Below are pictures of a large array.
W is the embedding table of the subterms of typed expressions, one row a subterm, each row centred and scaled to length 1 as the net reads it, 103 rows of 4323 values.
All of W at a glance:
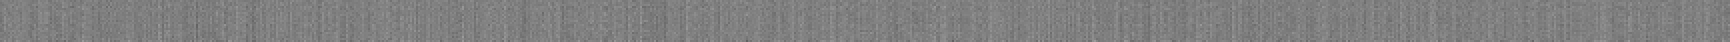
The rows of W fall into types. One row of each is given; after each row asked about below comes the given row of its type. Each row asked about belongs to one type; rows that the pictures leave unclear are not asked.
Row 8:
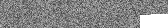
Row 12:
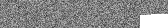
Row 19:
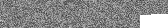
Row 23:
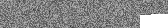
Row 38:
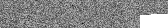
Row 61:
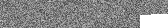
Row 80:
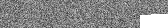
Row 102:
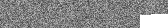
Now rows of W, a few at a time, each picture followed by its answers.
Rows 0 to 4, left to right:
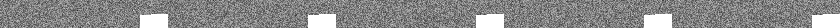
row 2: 80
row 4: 80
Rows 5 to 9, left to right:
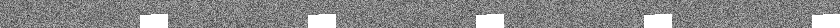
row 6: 38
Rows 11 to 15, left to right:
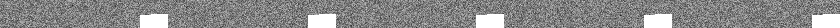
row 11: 38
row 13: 38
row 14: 8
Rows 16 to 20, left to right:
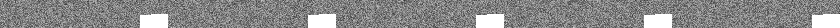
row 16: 19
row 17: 102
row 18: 80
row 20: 61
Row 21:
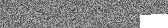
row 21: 61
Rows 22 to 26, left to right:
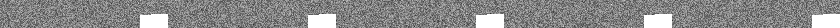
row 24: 23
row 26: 12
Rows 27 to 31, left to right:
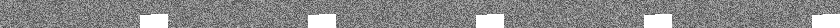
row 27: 23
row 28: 19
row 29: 80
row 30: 23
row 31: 8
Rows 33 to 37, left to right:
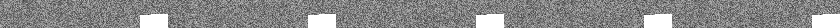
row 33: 8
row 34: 38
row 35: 80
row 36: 8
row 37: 8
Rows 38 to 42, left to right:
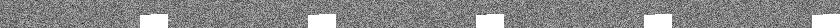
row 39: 19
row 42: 12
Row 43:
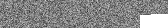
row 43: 23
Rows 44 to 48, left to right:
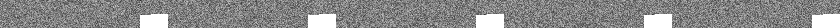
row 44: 61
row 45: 102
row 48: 61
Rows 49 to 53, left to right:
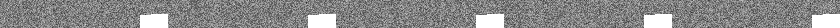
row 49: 8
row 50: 8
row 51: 23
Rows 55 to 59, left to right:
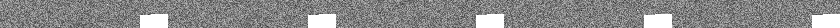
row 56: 102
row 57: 102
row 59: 23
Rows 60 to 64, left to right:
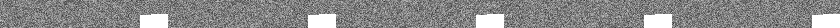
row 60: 19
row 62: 38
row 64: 12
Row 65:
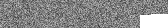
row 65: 8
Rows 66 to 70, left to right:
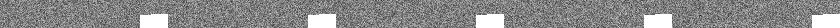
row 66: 61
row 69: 23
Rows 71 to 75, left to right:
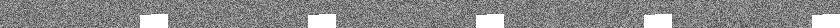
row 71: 12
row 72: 61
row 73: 61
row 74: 8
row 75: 38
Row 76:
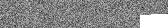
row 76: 38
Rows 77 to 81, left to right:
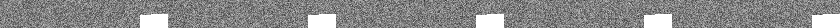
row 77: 8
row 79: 102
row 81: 80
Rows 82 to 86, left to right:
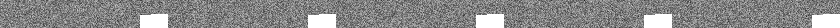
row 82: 23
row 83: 80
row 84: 61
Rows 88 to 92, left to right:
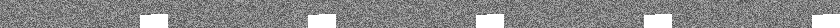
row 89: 38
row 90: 61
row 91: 61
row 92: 80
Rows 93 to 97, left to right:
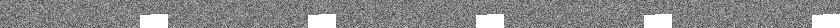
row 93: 38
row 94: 102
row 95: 80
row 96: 23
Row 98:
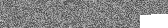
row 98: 19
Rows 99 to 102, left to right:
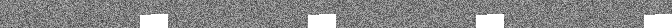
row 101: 61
